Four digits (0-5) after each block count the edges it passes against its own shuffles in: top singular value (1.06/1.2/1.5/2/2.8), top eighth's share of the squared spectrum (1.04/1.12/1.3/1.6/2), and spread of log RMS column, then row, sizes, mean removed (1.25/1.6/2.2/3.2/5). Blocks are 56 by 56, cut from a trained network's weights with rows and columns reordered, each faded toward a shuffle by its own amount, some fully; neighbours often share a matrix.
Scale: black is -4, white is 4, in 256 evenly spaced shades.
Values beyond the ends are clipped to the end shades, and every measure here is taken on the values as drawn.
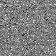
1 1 0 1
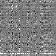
3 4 3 2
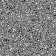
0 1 0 0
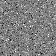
0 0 0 0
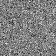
1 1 0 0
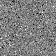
0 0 0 0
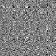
3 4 2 2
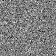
1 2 0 0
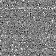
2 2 1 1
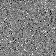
0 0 0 0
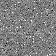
0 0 0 0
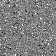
0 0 0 0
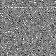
1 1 0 0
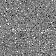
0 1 0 0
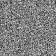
2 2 0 0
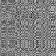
4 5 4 1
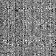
3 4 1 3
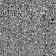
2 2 0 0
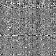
3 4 1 3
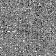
1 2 0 1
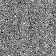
0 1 0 0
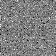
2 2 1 0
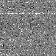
2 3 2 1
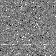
2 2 0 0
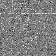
2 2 1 1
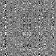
3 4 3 1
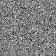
0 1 0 0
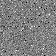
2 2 0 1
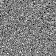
1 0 0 0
